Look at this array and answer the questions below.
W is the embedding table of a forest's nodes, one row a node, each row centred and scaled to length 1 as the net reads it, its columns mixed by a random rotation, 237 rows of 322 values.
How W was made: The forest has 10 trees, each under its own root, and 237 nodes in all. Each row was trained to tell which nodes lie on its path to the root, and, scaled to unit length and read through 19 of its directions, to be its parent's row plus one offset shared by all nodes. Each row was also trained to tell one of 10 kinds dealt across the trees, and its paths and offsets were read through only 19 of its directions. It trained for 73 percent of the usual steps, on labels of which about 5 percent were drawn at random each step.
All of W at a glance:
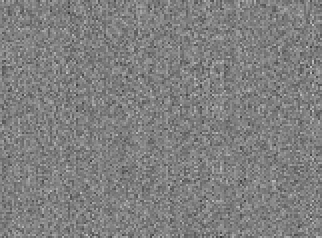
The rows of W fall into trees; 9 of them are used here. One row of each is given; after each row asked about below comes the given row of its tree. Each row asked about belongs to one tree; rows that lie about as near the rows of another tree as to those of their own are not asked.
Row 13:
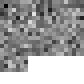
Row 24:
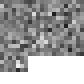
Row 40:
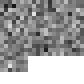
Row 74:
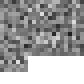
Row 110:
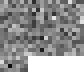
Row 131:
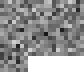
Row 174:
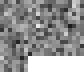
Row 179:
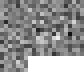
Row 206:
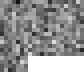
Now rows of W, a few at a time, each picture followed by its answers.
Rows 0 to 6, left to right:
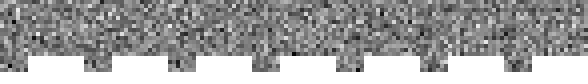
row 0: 110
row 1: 206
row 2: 206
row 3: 13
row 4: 174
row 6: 110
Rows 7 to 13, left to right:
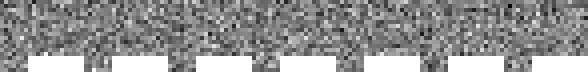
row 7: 110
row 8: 13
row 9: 110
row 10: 110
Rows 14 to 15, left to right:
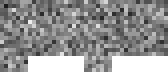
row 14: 13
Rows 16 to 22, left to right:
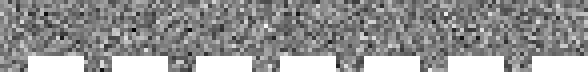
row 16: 179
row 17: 24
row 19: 206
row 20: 179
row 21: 13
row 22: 13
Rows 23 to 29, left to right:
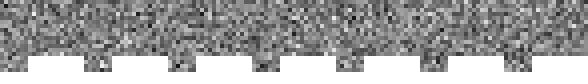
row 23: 131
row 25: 110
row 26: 110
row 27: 13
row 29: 131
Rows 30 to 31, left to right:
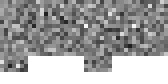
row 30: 24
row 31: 206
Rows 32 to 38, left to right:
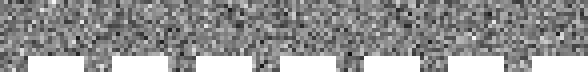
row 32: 24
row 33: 206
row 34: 24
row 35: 110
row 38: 179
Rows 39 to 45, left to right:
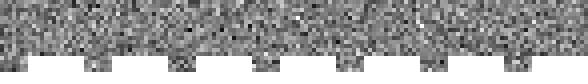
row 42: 74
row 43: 131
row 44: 74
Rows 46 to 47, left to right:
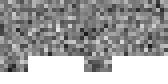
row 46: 24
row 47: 110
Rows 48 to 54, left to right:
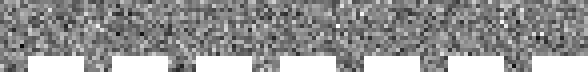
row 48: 24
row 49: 206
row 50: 24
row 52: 24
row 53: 110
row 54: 110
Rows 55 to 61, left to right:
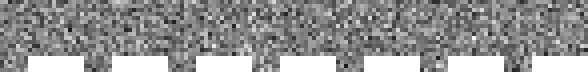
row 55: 206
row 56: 174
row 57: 110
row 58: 13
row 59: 40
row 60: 206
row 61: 206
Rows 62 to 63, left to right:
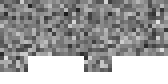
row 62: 131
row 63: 110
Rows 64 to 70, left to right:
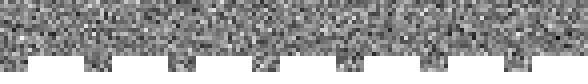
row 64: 179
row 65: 24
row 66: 74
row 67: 174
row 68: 206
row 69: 179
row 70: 131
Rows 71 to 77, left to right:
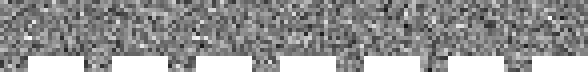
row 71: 179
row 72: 13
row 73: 179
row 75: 13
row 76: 24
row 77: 74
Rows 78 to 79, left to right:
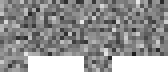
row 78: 131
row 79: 24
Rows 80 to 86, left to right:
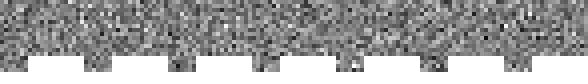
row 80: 110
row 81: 13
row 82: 110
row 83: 131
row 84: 24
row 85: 24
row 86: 131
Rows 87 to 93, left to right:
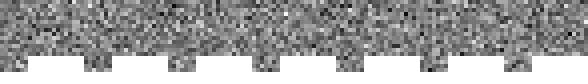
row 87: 174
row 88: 179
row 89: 13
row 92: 206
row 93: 131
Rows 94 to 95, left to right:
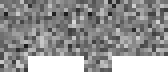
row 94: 131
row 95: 110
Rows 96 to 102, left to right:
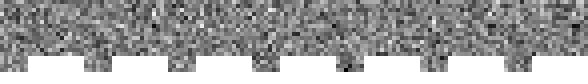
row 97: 13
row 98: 13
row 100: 24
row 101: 206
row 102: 74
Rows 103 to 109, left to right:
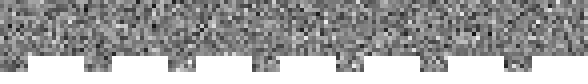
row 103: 74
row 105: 13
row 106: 13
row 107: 131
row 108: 74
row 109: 179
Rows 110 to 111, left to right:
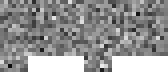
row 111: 24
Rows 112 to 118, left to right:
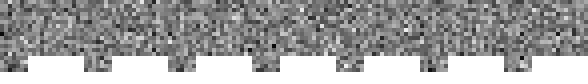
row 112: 110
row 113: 174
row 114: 206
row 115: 24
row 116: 174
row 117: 206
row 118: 206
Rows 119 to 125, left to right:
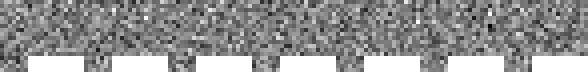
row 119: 131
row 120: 206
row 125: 24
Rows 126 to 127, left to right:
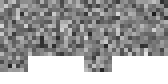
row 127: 24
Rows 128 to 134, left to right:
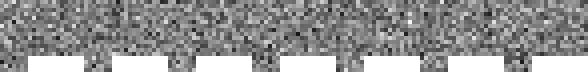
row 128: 40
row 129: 110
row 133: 110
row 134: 40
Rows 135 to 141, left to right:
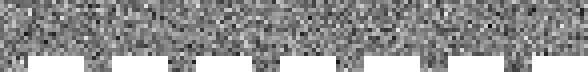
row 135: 206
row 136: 110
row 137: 40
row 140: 179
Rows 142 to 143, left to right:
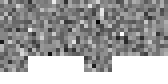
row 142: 24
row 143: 110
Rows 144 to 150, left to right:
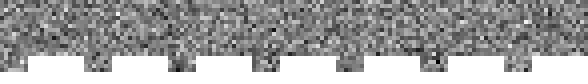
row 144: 131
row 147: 13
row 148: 174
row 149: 40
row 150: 174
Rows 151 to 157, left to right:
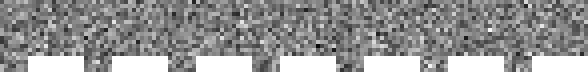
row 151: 131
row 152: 13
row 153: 110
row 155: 110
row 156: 174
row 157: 131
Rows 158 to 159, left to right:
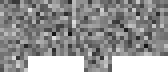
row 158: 206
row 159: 24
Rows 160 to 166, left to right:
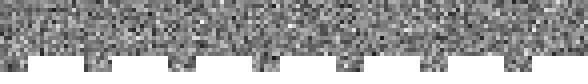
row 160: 110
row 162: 179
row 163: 131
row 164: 174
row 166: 24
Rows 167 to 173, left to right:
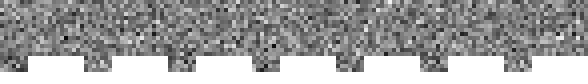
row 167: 24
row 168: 179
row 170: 24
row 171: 24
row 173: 179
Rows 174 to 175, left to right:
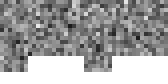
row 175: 179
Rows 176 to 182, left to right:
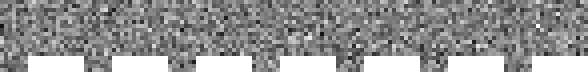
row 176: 174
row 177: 110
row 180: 13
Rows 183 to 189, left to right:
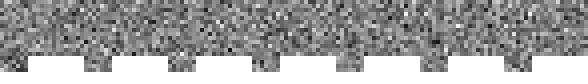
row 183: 24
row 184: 24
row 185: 13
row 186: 206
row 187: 13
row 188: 174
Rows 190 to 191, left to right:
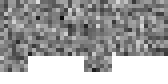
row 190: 40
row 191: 174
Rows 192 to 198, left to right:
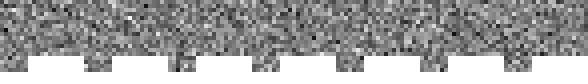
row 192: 110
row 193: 74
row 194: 24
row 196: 24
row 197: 206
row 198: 13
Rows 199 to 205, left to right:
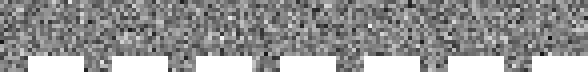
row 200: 174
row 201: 206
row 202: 110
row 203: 13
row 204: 13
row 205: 174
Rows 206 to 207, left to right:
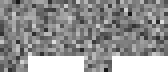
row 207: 174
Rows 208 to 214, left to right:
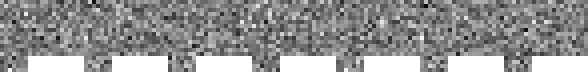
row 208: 13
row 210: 131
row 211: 110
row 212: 13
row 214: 13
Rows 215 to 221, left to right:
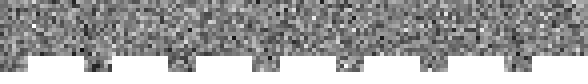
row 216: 110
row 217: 40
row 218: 174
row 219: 174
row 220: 13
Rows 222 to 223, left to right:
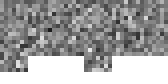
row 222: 24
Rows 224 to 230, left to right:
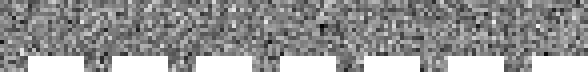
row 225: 206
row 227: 206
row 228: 24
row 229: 13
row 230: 13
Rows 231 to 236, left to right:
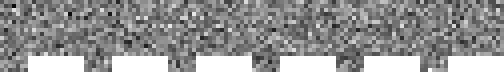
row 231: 110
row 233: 206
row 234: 179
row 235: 179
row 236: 13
